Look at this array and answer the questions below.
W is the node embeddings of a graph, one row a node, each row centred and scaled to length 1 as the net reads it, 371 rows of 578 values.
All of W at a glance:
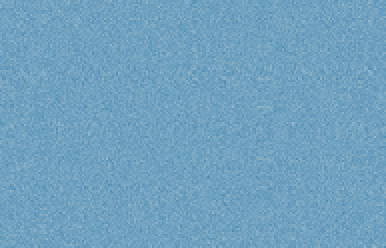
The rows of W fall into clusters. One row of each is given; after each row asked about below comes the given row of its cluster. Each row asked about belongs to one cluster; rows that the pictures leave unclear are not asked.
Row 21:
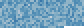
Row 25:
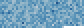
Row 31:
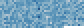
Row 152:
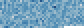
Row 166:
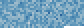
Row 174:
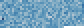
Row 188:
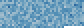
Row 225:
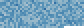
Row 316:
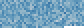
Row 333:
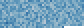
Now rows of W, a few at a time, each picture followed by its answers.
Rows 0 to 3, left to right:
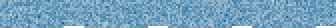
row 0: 31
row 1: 25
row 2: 174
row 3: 188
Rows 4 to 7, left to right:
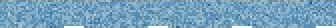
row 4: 25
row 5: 31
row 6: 225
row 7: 25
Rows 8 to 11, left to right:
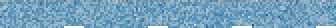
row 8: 21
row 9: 188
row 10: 31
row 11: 316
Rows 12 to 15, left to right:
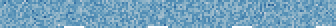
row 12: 21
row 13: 225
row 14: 166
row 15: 152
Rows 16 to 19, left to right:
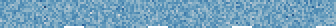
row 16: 166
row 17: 316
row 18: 333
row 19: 188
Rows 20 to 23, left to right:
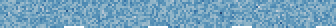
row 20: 25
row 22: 31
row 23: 166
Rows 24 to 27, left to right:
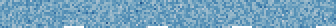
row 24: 31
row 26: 333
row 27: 174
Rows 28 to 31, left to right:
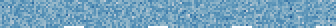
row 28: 174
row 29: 174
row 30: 31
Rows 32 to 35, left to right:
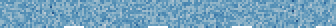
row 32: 166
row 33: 25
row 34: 31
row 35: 166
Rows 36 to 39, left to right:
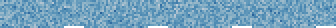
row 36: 188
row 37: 188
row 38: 333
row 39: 316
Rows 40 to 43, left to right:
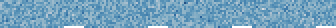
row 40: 174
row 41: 188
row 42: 25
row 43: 166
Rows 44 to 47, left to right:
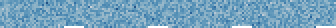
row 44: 21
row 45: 166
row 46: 152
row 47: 333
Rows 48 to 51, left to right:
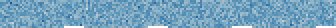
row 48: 225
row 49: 152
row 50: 174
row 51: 225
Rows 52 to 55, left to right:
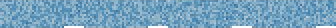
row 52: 188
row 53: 316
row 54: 31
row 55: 188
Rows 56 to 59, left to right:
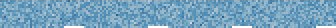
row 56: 166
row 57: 225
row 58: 21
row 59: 25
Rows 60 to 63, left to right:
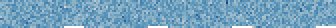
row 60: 188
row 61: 25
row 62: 316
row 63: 152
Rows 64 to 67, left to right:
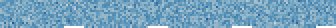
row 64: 225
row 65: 166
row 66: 225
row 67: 25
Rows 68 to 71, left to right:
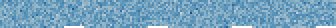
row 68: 21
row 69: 31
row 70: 152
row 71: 225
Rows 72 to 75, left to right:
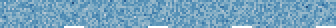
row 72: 166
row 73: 21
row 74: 152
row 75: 152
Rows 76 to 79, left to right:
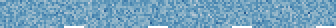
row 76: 225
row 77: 21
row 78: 333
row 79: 333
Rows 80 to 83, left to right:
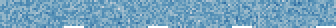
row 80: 31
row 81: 333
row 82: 225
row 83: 21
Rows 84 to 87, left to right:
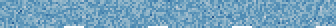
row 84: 225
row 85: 174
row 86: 166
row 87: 152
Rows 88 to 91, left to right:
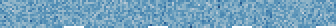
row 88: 25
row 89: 188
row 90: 166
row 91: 174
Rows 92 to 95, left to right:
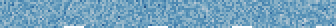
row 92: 152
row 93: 188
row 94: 333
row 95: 225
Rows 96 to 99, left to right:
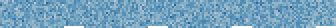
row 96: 21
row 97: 316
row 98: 166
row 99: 333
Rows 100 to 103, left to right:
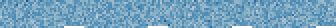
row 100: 21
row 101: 152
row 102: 21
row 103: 21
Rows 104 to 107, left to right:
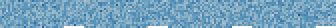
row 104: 152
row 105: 31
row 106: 166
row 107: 31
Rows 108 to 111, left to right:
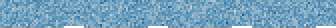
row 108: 31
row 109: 25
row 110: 25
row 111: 174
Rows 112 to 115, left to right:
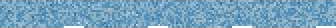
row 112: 25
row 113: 166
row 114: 225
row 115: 21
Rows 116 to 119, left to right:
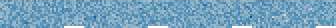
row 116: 188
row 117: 225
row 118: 225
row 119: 225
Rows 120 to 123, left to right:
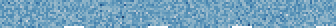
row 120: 316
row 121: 31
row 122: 333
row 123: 316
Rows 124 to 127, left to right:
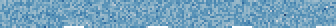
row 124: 31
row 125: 166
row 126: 21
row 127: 225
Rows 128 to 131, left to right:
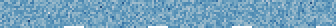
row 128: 174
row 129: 316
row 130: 31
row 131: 316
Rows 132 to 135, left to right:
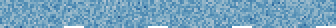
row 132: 152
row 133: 188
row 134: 174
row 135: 174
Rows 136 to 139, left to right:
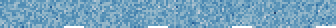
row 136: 166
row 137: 25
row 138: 188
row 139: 152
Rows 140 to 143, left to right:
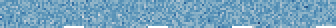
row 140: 225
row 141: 316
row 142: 25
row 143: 152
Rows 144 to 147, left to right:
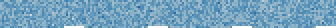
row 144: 174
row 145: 152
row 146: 316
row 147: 25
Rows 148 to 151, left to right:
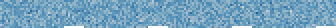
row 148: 174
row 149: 316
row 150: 225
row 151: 333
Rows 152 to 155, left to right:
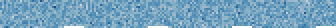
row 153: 152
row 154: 21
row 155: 174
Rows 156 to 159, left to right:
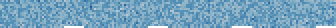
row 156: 333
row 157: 166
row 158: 166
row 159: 225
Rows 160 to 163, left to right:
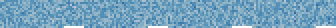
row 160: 225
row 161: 333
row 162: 152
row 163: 152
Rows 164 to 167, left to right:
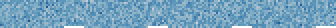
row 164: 21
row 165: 152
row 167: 188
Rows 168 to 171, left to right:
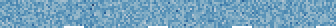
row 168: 225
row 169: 333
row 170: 25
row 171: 316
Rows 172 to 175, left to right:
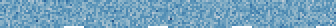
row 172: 188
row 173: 174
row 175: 316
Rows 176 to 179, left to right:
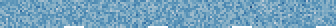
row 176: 225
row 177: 166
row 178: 333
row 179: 25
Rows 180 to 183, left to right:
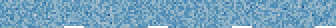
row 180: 316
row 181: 25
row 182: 333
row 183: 166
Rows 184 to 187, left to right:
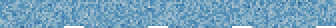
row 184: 166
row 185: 188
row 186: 188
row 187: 21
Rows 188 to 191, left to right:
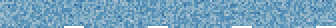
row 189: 188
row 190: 31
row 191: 316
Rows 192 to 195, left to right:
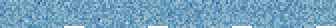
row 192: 316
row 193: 333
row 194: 316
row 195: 316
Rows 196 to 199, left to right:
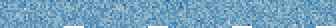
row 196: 166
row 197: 333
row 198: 333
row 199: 25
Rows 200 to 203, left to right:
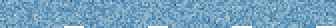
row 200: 316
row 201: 333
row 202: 166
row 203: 25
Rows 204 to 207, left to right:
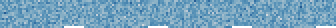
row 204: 333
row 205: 21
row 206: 21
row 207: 316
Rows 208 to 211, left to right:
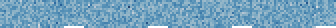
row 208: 188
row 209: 166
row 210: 174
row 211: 188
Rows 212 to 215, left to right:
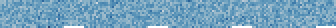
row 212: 31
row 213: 31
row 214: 152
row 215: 21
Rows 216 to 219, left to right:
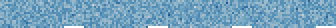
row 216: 188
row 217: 333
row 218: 316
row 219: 25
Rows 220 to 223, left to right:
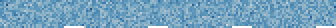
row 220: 166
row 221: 21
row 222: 21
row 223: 333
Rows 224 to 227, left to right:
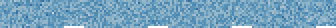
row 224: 31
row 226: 152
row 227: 316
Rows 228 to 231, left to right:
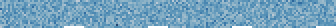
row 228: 152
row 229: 225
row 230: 316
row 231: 21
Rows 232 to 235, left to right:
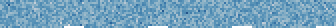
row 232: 333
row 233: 188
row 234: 174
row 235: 225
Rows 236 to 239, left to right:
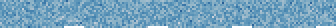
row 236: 316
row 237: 225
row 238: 225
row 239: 316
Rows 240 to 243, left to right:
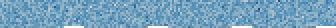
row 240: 152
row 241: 166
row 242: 152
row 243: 21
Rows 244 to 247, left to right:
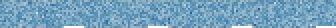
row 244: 25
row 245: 225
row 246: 152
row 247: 21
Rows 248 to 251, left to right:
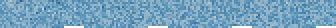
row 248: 25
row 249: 333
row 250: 188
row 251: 25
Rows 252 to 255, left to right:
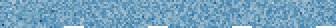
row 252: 25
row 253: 333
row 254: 188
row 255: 174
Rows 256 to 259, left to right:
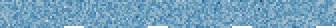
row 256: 188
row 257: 152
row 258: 316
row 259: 21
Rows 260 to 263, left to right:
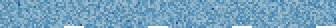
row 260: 333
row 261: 188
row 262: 225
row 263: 25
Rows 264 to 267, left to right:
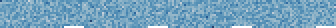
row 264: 188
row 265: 174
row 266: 31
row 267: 333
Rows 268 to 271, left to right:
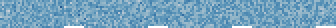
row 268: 188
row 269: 174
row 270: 25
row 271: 152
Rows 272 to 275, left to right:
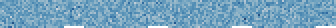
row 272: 225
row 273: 316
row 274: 152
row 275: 31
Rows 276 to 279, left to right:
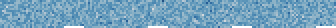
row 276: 166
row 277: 152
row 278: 316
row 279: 333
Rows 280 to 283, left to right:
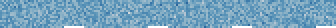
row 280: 333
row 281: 225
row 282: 333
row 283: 25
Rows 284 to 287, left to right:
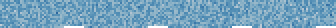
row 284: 333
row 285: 152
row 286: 188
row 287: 188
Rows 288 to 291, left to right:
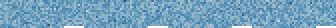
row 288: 188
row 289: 166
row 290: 25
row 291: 316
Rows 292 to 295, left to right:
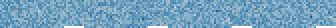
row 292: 333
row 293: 31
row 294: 166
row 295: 333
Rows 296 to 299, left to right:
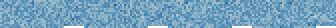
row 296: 174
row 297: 166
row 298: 25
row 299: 316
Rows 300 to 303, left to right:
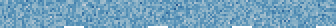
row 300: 21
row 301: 174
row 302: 333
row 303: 174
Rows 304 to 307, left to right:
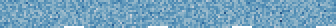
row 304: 333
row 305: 31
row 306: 333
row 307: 174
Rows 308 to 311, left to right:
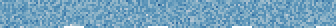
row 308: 152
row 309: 188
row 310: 225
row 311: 316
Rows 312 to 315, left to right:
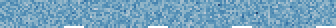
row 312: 225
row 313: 166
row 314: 25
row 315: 333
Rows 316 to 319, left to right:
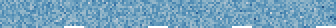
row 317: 21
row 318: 174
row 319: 174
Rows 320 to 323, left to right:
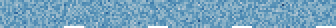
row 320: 152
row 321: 225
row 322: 166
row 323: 166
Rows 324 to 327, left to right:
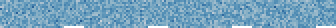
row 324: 152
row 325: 333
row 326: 225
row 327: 174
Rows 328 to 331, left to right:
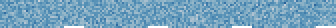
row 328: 333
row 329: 225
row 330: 225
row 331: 31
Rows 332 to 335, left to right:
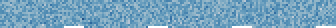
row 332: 25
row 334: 174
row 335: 152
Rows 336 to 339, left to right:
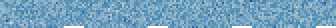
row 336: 174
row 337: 166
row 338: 188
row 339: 166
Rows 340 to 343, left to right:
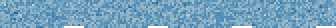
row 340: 31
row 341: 166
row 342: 31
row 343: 21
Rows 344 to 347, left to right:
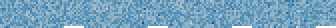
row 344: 152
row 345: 25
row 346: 25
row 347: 31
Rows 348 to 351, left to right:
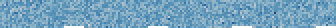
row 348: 31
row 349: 166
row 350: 225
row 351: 152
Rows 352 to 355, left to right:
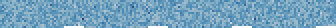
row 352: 25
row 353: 316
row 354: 166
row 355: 174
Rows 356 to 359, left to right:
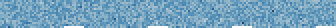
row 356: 188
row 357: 166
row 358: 225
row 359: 225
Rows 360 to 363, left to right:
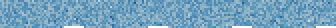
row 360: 152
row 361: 316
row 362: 21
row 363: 316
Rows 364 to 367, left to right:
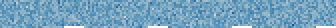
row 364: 316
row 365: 152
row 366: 174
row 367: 333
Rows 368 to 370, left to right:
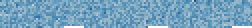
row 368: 31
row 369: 333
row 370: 21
